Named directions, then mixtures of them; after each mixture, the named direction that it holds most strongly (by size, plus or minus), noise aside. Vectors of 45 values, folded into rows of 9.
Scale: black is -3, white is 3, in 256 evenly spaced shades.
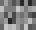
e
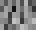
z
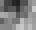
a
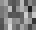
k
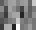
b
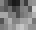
a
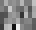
b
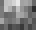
a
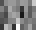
b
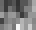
a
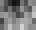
a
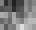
a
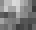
a
